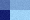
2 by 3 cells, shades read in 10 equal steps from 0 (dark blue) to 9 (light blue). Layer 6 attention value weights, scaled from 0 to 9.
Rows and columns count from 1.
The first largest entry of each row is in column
2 2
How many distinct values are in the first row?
2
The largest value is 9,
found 2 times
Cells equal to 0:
1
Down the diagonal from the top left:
4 9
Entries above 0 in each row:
3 2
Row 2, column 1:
0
